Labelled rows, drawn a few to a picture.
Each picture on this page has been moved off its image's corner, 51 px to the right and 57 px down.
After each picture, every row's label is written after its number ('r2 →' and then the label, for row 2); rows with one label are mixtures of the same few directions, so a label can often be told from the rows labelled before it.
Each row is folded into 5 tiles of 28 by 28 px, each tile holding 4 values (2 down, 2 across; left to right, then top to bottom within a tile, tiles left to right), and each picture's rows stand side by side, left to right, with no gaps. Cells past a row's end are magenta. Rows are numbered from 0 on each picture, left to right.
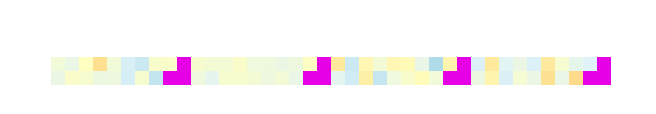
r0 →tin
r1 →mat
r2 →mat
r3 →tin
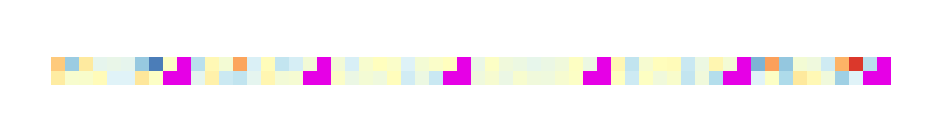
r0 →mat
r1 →tin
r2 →tin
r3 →mat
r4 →tin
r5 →mat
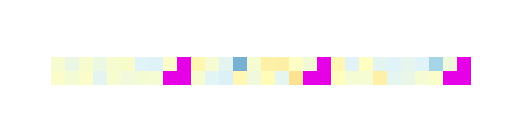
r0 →mat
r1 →tin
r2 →mat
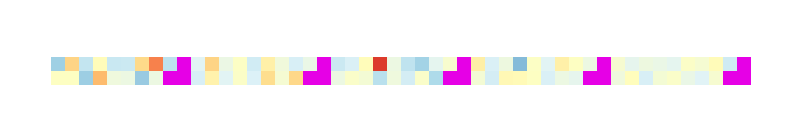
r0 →mat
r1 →tin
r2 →tin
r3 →tin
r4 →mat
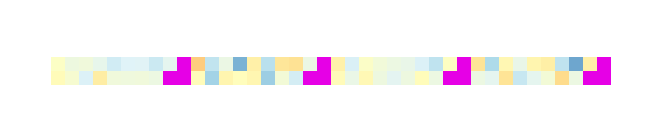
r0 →mat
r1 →tin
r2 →mat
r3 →mat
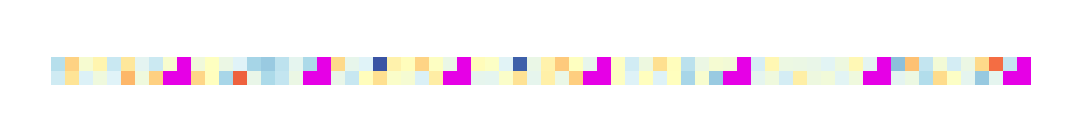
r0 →tin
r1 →mat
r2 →tin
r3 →tin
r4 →tin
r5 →mat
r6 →mat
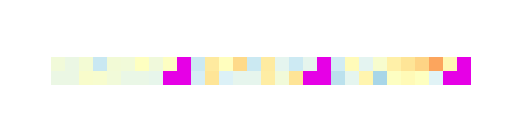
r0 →tin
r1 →tin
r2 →mat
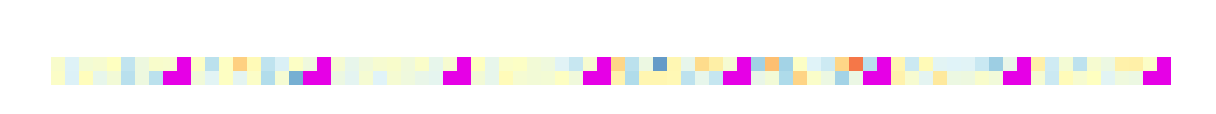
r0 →tin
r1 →tin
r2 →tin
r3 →mat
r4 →tin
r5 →mat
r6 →mat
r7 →tin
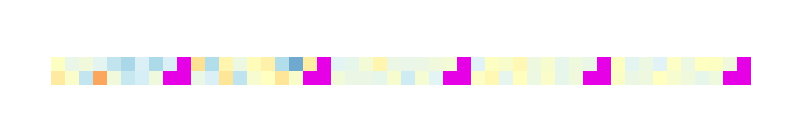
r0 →mat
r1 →mat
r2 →tin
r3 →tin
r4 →tin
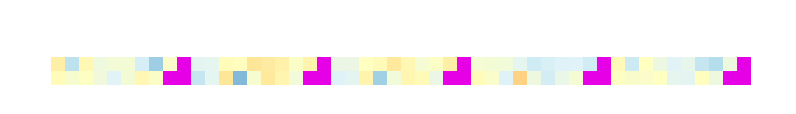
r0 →mat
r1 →mat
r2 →mat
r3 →mat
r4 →mat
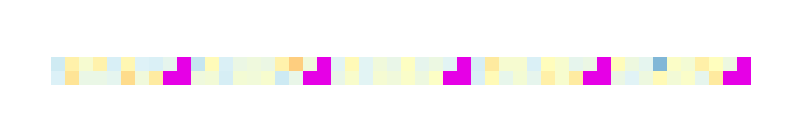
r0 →tin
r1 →mat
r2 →tin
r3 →tin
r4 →tin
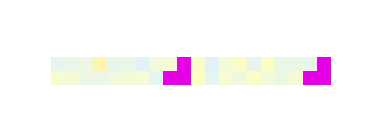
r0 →tin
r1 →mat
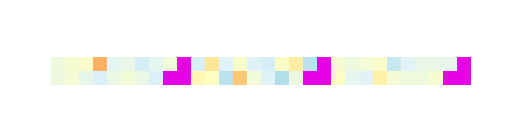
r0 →tin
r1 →mat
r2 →mat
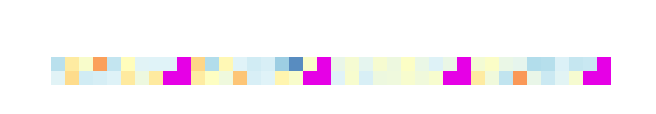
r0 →tin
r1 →mat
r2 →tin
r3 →mat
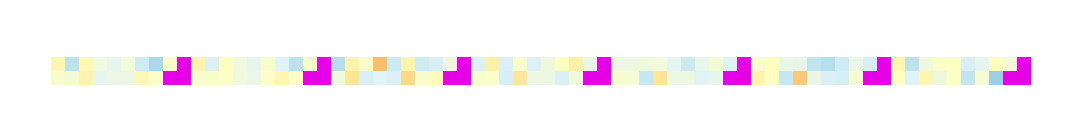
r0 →mat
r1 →mat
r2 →tin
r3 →mat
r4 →mat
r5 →mat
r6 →tin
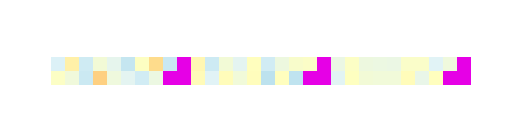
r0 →mat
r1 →tin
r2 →tin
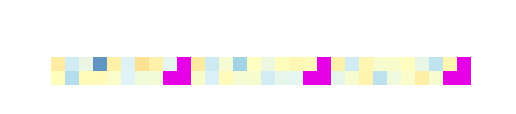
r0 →tin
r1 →tin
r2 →mat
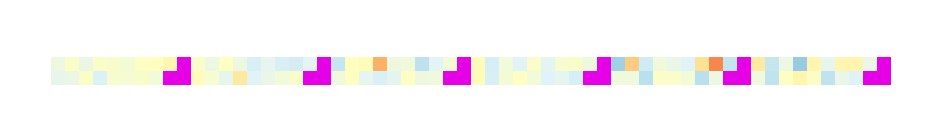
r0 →mat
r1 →mat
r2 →tin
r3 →tin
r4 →mat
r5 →tin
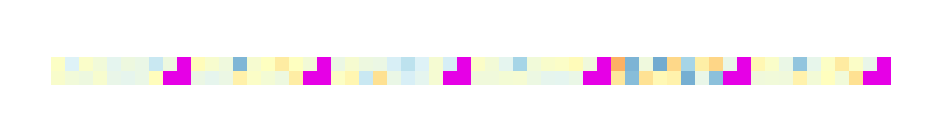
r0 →mat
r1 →tin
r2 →mat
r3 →tin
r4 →tin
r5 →tin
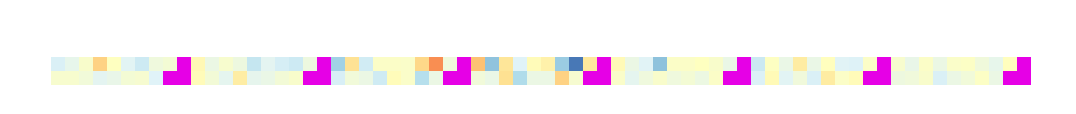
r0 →tin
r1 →mat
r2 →mat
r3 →mat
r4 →tin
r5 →tin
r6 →mat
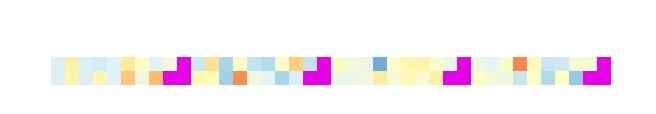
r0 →tin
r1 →mat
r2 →tin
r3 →tin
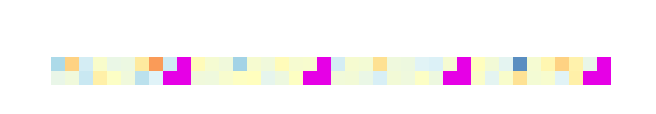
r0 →mat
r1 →tin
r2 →tin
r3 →tin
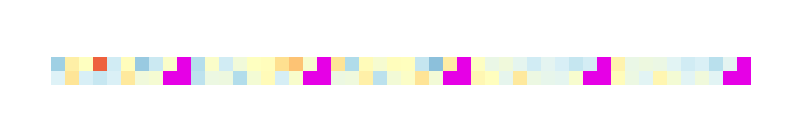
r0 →tin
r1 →mat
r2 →mat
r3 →mat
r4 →mat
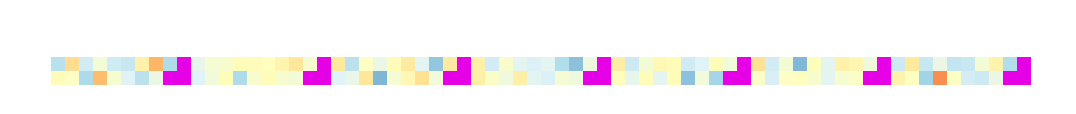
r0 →mat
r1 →mat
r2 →mat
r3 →mat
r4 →tin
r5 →tin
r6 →mat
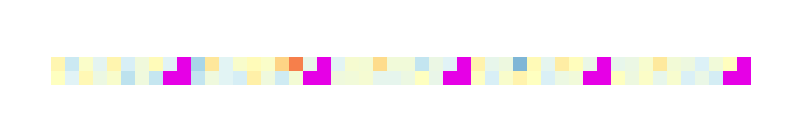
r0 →tin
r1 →mat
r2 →tin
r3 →tin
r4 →tin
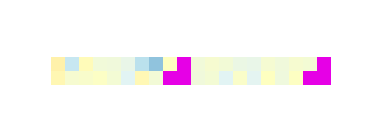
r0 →mat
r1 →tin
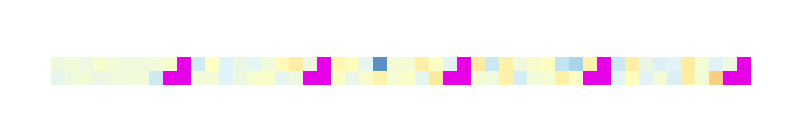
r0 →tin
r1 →mat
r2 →tin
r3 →mat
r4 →tin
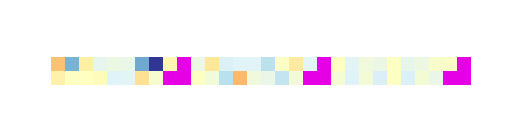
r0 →mat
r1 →mat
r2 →tin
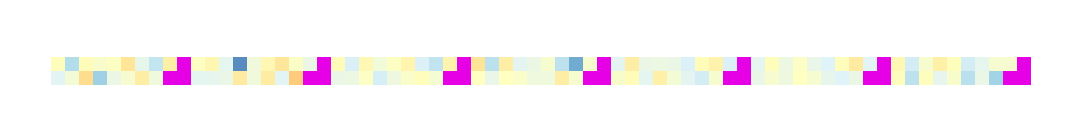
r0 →mat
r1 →tin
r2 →mat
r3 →mat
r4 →mat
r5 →mat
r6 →tin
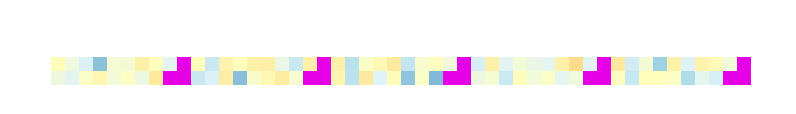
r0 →tin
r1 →mat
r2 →tin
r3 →mat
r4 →tin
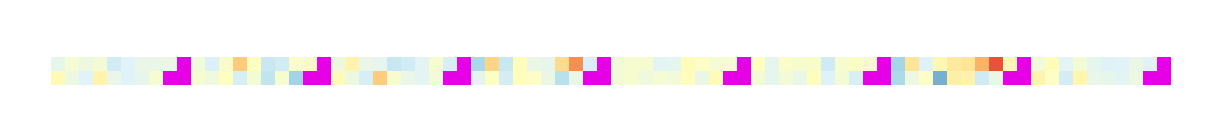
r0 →mat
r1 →tin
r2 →mat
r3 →mat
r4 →tin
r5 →tin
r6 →mat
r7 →mat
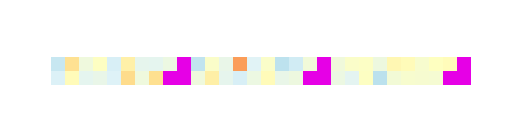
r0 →tin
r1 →tin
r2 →mat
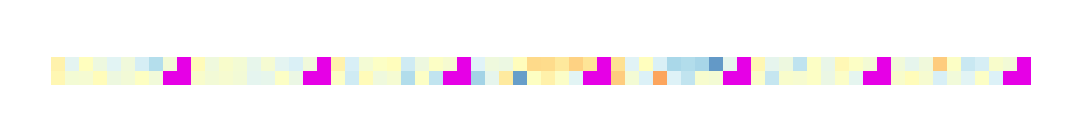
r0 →mat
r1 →mat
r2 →tin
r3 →mat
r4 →mat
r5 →tin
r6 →tin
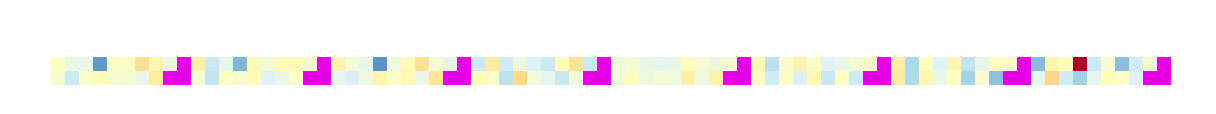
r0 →tin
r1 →tin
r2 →tin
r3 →mat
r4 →tin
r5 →tin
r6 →tin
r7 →tin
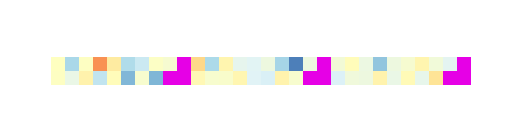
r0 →tin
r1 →mat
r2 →tin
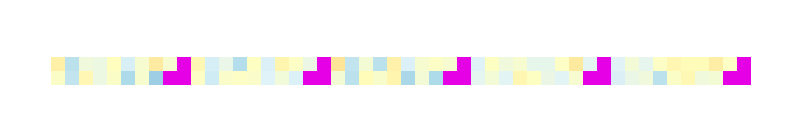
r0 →tin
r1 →tin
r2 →tin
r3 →mat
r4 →mat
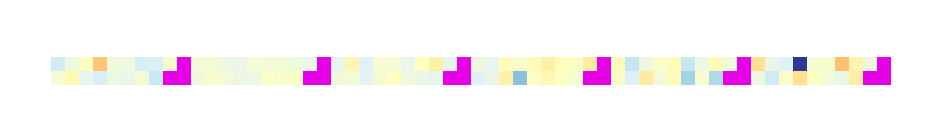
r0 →tin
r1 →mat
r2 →mat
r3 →mat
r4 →tin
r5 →tin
